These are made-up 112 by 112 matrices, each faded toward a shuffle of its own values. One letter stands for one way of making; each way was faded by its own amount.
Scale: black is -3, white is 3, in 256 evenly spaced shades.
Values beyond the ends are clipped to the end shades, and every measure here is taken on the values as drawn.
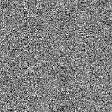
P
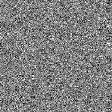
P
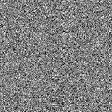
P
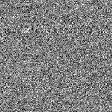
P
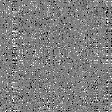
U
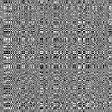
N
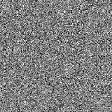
P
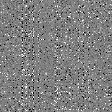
U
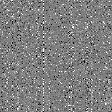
U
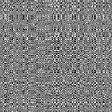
N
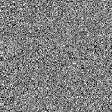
P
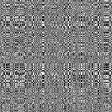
N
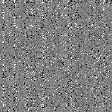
U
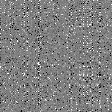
U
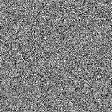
P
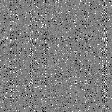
U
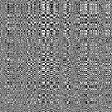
N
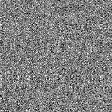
P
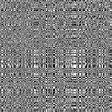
N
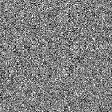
P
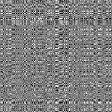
N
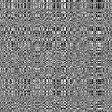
N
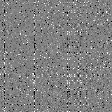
U
